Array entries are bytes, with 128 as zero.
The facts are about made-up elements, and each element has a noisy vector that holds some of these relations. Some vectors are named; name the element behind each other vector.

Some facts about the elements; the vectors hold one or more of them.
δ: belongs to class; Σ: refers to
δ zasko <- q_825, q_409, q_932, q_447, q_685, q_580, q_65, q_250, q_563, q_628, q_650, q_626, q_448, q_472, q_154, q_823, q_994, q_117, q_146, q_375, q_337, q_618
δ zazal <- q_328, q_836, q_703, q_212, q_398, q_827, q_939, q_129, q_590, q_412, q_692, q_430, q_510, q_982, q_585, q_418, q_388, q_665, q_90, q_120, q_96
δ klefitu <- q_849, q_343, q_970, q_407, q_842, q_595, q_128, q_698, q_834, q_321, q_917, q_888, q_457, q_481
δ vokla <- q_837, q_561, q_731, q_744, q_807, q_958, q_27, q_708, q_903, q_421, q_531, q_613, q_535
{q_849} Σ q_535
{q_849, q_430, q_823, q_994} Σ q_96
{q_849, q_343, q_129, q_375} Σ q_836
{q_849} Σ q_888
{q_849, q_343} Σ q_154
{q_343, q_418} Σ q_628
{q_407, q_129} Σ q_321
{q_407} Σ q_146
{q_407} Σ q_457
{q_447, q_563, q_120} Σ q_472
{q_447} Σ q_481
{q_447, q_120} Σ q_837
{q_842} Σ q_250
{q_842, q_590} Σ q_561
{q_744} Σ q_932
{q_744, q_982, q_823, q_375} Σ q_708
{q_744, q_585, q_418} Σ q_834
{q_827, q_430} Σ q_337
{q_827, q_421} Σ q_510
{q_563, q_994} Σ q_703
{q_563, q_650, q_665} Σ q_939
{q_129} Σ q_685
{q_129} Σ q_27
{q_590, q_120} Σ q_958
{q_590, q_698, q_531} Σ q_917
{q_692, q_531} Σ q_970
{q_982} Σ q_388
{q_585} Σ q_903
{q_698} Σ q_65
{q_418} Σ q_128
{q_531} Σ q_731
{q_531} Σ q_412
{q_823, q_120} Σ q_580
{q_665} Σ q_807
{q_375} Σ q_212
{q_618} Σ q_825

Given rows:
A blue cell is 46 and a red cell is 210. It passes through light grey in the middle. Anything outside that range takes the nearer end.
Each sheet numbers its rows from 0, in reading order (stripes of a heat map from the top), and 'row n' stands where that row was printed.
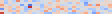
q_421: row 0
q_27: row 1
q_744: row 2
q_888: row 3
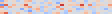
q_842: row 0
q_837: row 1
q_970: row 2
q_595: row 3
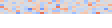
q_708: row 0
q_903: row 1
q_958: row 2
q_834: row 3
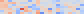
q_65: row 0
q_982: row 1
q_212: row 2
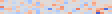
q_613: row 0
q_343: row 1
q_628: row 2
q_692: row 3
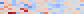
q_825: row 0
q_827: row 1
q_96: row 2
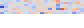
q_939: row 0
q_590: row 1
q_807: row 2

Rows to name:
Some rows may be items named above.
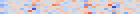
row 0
q_836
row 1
q_407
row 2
q_375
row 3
q_842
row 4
q_665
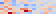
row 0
q_618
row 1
q_129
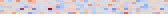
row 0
q_337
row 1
q_146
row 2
q_827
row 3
q_595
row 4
q_903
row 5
q_430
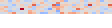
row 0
q_685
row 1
q_698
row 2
q_250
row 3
q_917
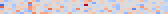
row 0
q_27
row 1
q_250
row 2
q_154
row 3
q_447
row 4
q_120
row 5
q_708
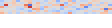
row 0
q_917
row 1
q_561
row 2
q_481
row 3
q_585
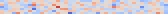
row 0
q_827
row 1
q_457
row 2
q_531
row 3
q_412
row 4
q_535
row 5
q_510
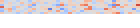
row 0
q_958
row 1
q_418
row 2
q_321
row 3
q_932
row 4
q_842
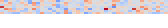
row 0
q_731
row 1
q_128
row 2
q_388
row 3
q_146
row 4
q_650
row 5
q_744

